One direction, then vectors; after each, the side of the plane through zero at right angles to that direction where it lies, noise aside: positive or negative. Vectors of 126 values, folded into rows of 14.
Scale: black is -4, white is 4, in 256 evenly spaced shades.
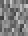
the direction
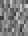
positive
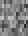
negative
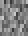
negative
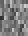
positive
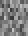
positive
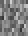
positive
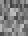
negative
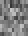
negative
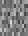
negative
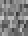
negative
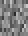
positive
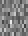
negative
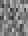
positive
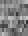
negative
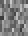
positive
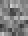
positive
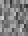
negative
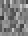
positive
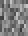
positive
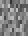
negative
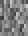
positive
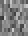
positive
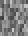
positive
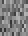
positive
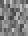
positive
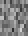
negative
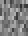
negative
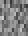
negative
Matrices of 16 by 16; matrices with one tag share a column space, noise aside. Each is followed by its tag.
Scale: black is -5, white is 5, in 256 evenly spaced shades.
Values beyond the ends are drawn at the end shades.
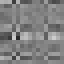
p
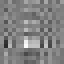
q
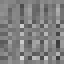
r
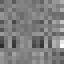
q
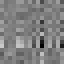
q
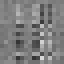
r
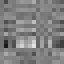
q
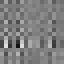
q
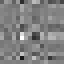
p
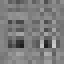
q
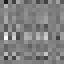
p
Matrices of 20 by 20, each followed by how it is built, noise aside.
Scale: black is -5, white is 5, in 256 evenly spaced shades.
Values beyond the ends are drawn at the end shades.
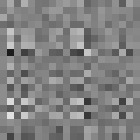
low rank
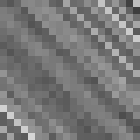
Toeplitz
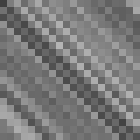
Toeplitz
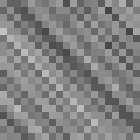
Toeplitz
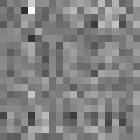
low rank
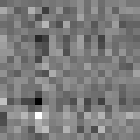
low rank
